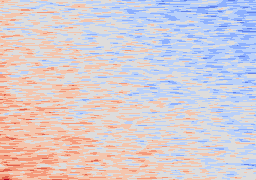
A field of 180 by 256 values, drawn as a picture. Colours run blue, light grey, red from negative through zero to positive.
The halves do not mirror each other. The top right is the ninth with the lowest average. There is an overall slope up to the bottom left. The grain runs across in streaks. The ninth with the highest average is the bottom left.
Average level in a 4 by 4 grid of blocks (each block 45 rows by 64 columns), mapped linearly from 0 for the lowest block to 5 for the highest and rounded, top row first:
3 2 1 0 | 3 3 2 1 | 4 3 2 2 | 5 4 3 2
